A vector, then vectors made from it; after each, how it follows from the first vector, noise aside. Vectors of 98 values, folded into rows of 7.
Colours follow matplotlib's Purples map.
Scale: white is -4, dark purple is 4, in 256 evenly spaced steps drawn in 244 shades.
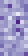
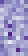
reversed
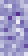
negated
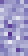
reversed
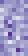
reversed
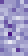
reversed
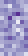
negated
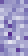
reversed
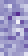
negated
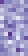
reversed
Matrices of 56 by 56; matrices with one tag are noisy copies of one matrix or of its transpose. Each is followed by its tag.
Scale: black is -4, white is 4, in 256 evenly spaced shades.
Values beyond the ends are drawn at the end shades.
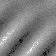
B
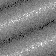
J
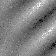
B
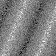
J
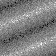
J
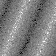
J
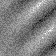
B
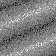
J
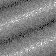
J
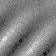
B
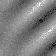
B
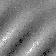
B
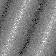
J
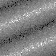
J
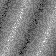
J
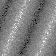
J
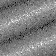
J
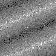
J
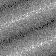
J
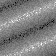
J
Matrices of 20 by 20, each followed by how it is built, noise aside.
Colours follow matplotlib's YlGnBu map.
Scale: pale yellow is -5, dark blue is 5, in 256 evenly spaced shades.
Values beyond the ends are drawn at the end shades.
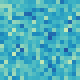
noise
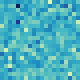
noise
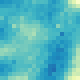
smooth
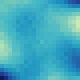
smooth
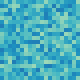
noise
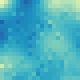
smooth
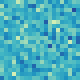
noise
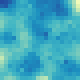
smooth
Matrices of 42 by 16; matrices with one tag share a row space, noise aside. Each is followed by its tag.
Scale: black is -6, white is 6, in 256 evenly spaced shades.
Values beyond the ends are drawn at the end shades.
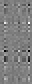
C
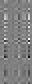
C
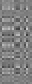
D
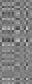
D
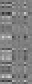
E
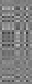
D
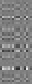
D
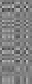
D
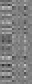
E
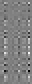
C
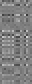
D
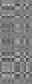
D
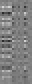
E
